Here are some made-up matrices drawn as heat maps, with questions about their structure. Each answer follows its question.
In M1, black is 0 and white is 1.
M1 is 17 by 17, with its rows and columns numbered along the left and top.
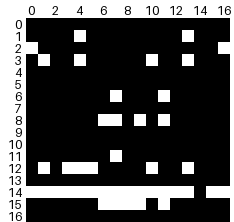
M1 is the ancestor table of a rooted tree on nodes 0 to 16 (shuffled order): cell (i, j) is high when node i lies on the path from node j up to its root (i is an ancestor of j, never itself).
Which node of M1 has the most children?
14
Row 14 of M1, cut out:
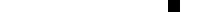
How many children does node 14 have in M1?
3
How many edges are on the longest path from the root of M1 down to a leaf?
5
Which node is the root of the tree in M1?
14
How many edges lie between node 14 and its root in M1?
0
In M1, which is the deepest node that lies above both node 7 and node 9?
8
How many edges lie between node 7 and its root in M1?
5
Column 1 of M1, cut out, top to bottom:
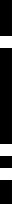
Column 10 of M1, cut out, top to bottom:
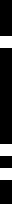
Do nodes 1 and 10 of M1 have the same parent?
yes
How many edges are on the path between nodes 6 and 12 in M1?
4
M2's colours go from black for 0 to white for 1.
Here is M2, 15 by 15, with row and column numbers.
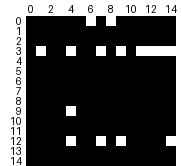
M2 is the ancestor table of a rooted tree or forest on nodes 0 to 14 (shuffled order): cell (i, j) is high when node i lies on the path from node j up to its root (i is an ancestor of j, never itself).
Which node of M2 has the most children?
3
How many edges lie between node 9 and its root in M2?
2
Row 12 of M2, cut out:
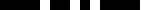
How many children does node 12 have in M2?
3
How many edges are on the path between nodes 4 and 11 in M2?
4
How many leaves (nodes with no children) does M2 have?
11
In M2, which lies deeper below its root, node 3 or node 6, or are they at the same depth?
node 6
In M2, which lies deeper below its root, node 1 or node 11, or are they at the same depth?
the same depth
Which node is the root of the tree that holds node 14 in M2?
3
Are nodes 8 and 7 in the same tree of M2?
no
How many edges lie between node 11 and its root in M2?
1
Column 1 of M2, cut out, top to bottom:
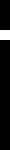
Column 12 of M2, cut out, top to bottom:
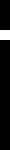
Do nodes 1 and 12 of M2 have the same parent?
yes
